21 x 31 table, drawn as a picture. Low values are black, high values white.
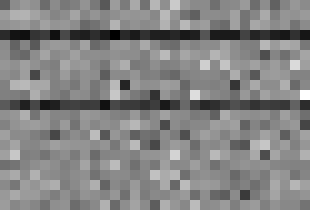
Overall the values sit about 50% of the way up the scale. The bottom left is the smoothest part. No overall slope runs across the table. Rows 4 and 11 differ from the rows beside them.
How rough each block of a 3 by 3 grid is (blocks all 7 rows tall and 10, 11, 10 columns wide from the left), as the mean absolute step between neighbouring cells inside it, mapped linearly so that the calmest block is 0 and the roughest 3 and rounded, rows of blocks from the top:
233 | 233 | 011
